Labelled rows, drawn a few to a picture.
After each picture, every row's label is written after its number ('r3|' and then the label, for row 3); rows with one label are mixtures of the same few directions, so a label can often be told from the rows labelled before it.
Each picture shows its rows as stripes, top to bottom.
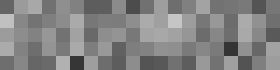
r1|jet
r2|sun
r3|sun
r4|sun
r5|sun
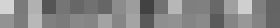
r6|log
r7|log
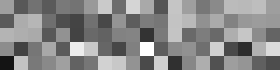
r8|jet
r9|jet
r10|log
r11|log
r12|log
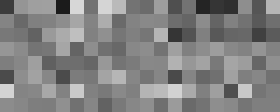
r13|sun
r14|jet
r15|jet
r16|sun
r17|jet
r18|sun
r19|sun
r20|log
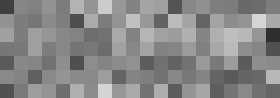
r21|log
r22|jet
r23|sun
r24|sun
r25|sun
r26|sun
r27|log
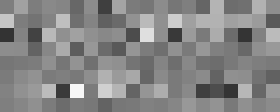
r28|jet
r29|sun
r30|log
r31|sun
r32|sun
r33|log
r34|sun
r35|jet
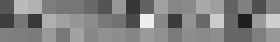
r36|jet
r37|log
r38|log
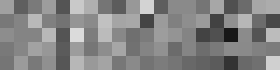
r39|log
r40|log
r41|sun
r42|sun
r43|sun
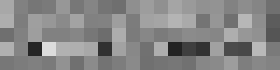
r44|sun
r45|sun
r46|sun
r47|jet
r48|sun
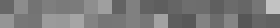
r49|sun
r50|jet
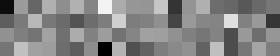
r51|log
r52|sun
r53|sun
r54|jet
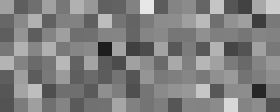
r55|log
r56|jet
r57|log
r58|jet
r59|sun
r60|log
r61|jet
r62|sun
